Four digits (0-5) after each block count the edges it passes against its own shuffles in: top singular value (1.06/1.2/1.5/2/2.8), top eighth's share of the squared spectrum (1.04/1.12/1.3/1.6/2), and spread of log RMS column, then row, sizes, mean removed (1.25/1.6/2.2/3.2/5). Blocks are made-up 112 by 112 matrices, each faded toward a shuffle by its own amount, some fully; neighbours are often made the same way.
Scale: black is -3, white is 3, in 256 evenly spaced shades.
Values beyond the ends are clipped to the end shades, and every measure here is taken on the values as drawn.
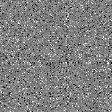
4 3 2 2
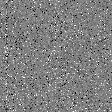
1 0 1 0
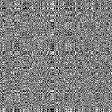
5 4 3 3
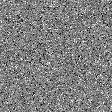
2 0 0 0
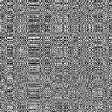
5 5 4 4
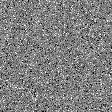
2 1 0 0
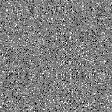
4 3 1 1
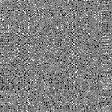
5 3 2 2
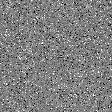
2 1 0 0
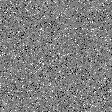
1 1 0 0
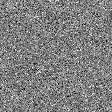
0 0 0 0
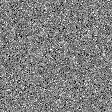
0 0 0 0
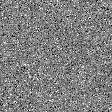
2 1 0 0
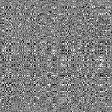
5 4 3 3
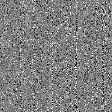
1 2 3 0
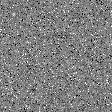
0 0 0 0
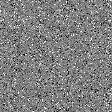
0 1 2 0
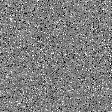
0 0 1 0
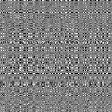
5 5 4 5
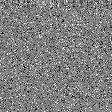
3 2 0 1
